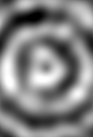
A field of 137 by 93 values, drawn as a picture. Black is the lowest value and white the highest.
Overall the values sit about 50% of the way up the scale. Rings spread out from the centre. No lone cell stands out from its neighbours. The field is smooth, with broad soft blobs. There is no overall slope.
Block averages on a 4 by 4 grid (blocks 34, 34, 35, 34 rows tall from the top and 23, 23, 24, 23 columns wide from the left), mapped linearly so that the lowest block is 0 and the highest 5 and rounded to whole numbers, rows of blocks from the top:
0023
3311
5534
1121
